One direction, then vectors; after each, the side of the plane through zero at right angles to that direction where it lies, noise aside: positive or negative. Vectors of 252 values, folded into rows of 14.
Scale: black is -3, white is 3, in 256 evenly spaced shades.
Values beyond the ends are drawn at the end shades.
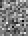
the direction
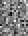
positive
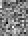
negative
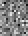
negative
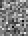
positive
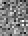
negative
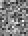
negative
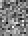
negative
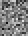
negative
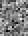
positive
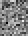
negative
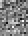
negative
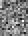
negative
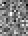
negative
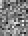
negative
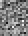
negative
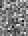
positive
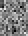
positive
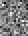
negative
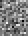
positive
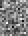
positive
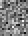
negative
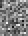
positive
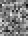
positive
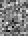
positive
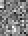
negative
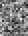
positive
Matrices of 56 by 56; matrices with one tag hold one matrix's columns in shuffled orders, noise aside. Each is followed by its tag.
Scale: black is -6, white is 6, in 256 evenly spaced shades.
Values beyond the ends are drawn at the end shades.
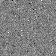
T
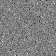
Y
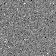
Y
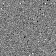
Y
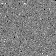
Y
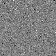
T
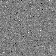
T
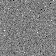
T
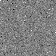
T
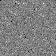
Y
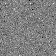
Y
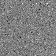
Y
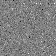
Y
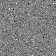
Y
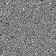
Y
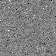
T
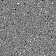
Y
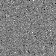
T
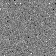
Y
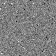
Y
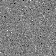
T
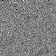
T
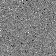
T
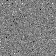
Y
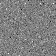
Y
